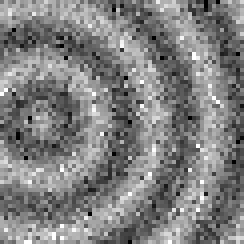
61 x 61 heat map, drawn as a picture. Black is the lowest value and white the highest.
Rings spread out from the middle left. On average the colour sits 50% of the way up the scale. There is no overall slope. No single row or column stands out from its neighbours. The values follow a bell shape.
